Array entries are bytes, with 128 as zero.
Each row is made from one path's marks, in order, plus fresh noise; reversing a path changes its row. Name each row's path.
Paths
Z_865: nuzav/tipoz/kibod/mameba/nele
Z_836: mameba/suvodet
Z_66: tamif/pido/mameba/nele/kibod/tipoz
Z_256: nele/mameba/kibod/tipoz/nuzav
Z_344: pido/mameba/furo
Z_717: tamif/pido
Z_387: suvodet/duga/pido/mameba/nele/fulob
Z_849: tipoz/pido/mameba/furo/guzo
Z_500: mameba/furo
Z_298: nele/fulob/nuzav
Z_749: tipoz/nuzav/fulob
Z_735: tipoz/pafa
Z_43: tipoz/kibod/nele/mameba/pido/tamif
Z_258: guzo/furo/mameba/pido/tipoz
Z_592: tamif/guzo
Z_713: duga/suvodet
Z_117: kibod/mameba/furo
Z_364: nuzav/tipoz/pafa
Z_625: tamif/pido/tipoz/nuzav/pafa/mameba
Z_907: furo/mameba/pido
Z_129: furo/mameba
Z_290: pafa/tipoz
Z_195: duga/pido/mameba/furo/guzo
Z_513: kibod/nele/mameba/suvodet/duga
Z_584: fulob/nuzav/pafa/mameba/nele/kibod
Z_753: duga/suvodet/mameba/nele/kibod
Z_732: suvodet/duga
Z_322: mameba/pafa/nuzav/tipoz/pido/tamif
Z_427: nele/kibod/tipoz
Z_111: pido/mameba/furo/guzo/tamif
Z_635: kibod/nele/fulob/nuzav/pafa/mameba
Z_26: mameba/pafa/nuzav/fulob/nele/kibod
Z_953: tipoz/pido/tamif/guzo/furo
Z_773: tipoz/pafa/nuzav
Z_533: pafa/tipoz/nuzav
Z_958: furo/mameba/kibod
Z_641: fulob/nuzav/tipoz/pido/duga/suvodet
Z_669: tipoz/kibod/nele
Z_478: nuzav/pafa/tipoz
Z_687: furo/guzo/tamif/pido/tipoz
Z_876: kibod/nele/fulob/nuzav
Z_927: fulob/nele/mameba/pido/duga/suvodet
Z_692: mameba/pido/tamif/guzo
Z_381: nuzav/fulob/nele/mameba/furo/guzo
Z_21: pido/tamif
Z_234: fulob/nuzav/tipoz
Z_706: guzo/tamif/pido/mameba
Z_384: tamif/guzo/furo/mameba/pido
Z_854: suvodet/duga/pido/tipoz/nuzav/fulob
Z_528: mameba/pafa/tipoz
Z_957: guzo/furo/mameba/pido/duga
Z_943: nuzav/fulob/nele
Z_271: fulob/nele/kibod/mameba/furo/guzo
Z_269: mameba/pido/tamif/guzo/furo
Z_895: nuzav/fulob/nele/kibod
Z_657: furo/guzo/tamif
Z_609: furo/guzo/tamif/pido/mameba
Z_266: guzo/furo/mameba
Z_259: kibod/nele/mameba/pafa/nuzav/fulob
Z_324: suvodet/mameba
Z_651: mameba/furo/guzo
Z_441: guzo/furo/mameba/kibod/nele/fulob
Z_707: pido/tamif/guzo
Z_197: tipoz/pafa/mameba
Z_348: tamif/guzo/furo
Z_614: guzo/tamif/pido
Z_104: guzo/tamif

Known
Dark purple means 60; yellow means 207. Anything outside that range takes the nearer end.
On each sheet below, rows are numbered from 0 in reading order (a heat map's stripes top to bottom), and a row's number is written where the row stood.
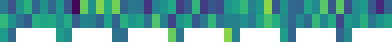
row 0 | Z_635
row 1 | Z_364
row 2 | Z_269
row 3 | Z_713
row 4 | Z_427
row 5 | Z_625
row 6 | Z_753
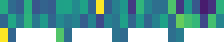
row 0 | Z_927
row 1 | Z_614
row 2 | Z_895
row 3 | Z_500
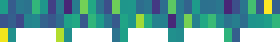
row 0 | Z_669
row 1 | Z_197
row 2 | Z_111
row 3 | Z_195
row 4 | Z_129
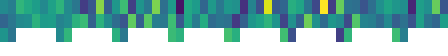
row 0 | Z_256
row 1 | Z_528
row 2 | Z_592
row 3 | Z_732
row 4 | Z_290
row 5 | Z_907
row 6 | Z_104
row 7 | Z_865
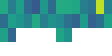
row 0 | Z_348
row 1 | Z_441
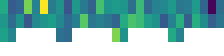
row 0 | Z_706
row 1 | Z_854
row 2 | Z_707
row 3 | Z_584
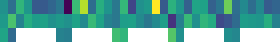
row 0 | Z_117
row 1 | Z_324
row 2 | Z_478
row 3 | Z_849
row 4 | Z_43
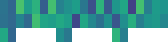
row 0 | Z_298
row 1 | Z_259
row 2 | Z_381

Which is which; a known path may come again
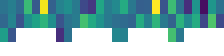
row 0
Z_609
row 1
Z_657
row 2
Z_687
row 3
Z_836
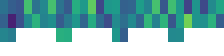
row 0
Z_533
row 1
Z_773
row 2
Z_625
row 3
Z_651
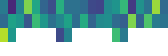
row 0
Z_197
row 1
Z_26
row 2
Z_592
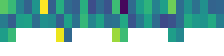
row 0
Z_258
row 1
Z_927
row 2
Z_735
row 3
Z_43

